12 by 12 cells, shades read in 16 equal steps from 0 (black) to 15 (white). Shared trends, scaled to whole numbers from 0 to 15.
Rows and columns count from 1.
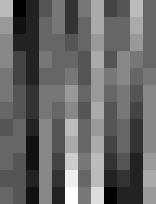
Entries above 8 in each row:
3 3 2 1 1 2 1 2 2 3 3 3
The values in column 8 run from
9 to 13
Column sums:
84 48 23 84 64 103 72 121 53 69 64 91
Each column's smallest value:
5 0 1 5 2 3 5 9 0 2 2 6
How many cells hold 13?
1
